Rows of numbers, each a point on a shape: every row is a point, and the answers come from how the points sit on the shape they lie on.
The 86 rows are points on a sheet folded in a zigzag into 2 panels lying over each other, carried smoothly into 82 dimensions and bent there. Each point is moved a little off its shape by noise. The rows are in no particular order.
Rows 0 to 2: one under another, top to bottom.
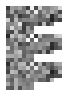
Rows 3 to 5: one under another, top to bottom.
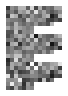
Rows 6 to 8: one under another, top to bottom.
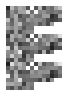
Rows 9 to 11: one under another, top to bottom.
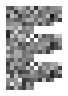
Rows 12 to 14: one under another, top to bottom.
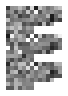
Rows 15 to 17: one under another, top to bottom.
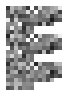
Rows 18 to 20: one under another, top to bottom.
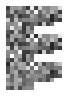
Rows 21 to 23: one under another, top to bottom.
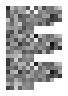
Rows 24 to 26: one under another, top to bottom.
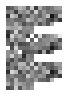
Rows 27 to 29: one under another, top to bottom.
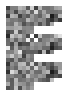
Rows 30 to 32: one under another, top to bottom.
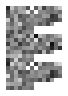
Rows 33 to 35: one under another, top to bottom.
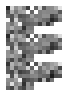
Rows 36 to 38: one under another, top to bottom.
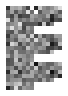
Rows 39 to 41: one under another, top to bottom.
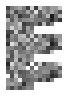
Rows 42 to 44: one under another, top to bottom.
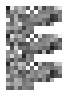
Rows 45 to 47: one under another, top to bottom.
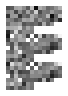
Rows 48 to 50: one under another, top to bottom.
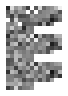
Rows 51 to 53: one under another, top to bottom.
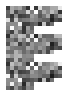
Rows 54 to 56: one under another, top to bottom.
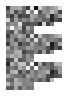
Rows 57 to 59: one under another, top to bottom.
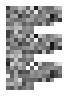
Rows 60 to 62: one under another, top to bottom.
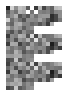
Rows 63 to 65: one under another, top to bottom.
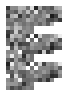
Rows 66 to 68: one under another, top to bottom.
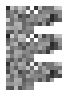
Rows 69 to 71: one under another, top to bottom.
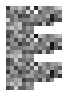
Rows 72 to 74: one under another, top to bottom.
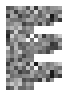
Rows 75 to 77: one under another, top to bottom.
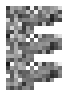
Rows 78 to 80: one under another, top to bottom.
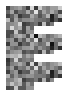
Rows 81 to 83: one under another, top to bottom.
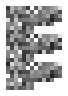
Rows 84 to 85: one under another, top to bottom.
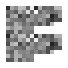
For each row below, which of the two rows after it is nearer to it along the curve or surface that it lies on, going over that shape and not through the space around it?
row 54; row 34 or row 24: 34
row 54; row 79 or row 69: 69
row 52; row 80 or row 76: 76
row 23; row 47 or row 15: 47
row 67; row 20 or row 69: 69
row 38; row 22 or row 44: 22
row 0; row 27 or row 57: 27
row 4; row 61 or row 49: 49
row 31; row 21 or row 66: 66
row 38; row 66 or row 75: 66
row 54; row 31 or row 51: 51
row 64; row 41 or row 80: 41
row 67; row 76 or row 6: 76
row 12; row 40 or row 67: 67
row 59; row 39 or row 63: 63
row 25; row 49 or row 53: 53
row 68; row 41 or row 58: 41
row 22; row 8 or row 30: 8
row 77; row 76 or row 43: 76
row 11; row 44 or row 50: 50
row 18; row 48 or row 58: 48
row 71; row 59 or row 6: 6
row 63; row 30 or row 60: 60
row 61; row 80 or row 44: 80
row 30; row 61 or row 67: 61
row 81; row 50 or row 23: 50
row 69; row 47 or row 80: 47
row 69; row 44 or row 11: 44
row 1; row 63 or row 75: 63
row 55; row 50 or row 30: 50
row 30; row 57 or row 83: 83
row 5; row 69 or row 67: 69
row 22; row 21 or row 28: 28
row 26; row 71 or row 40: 40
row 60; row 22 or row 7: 22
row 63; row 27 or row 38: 38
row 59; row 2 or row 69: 69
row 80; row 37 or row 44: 37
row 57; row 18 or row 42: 42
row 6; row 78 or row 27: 27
